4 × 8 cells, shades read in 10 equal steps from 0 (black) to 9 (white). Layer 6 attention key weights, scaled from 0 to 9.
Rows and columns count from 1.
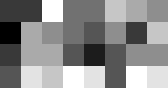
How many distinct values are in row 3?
5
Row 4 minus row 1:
1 6 -2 5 4 -4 3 3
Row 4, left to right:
3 8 7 9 8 3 9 8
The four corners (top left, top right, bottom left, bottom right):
2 5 3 8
